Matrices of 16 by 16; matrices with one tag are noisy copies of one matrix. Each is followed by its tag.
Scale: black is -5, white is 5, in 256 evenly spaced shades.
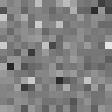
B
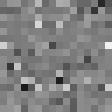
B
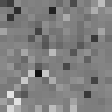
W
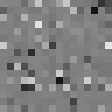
B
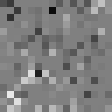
W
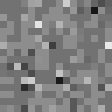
B
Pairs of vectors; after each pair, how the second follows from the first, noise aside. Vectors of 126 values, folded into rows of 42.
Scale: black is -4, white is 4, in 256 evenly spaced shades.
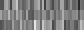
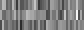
shuffled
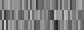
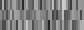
shuffled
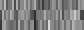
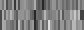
copied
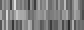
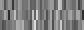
shuffled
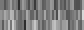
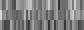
reversed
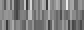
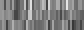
copied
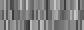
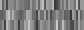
reversed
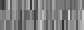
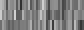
reversed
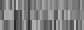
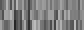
copied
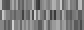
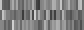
copied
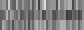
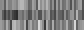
reversed
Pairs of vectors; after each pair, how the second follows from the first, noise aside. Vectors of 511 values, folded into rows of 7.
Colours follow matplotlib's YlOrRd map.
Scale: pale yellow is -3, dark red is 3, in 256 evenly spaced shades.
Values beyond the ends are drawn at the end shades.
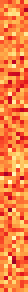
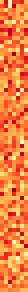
shuffled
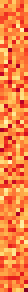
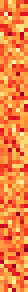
shuffled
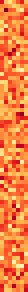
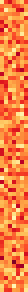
negated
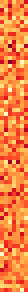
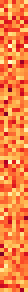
negated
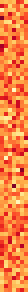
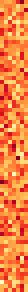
shuffled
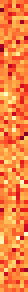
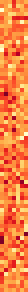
negated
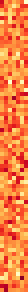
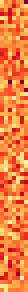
negated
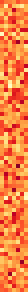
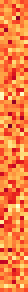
reversed
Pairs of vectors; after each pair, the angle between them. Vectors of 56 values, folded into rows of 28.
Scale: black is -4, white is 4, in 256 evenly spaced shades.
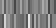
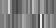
orthogonal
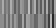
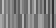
nearly parallel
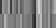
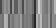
nearly parallel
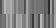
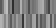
orthogonal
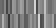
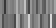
orthogonal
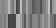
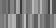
nearly opposite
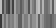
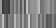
partly aligned
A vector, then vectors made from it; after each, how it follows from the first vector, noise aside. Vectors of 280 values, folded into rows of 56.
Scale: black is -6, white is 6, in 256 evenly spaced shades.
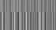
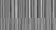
reversed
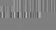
partly zeroed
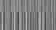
copied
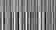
scaled up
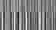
scaled up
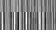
scaled up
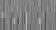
partly zeroed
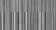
copied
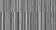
copied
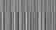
copied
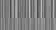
reversed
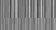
reversed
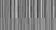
reversed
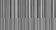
reversed
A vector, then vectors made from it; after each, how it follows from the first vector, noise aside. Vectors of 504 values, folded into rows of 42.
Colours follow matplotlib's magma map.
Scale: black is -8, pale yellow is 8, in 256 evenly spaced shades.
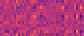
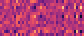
scaled up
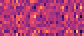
scaled up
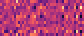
scaled up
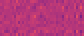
shrunk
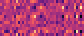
scaled up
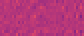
shrunk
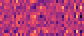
scaled up
